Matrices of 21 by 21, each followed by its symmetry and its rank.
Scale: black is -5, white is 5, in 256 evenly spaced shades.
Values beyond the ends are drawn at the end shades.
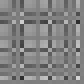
symmetric, rank one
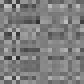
neither, rank two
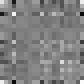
symmetric, rank two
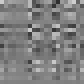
neither, rank two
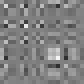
symmetric, rank two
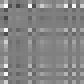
symmetric, rank one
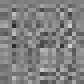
neither, rank two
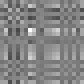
symmetric, rank two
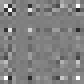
symmetric, rank two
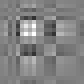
symmetric, rank one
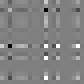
symmetric, rank one
